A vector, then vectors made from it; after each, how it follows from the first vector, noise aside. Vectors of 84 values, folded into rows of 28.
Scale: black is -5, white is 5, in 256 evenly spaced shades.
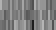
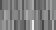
negated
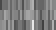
negated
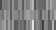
negated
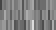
negated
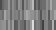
negated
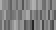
sign-scrambled
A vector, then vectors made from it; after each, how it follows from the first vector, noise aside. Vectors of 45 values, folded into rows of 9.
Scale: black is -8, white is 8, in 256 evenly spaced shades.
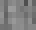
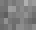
sign-scrambled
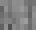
reversed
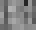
scaled up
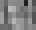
scaled up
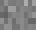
sign-scrambled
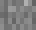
sign-scrambled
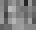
scaled up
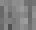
reversed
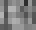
scaled up
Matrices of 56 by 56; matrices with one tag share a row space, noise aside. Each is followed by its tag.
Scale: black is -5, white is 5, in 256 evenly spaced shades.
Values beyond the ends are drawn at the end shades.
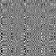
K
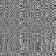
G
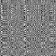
K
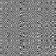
G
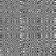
G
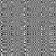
K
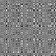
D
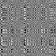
K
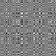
D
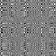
K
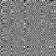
K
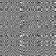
G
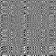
K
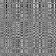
D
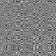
D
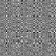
D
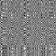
K
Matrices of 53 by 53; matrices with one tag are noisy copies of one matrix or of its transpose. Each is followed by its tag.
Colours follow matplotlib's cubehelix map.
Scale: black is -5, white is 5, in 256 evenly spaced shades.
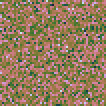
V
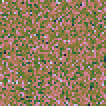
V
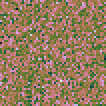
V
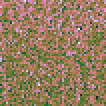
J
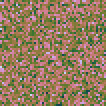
V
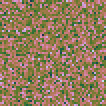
V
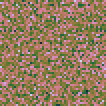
V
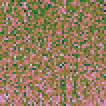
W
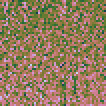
W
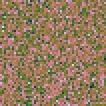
V
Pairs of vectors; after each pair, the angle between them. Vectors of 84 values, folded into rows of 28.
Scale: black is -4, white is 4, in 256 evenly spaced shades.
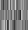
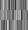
nearly opposite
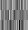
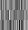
nearly parallel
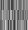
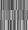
nearly parallel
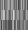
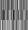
nearly opposite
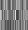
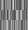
partly opposed
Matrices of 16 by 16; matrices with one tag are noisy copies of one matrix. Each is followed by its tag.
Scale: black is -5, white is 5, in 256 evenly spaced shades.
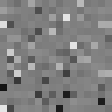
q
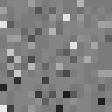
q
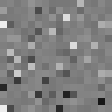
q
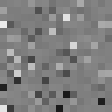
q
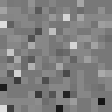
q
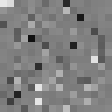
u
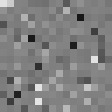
u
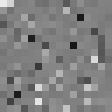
u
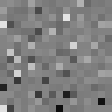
q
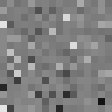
q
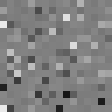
q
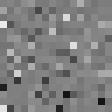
q
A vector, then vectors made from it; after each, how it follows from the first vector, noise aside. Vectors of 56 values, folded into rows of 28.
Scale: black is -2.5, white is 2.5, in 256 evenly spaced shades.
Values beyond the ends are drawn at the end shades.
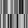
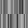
shrunk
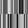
copied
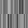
shrunk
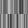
shrunk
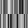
copied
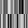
copied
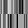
copied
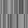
shrunk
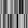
copied
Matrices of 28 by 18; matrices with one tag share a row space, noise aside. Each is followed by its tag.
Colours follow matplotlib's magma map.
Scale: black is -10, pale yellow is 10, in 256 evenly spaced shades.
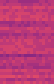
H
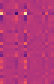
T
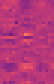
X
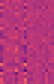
T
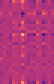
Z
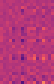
Z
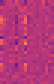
T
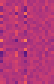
T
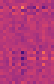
Z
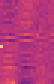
X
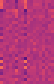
T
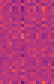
Z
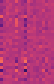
T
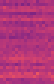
H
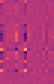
T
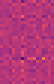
Z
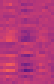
X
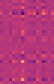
Z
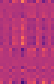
Z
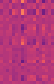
Z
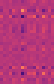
Z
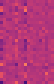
T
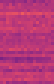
H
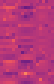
X
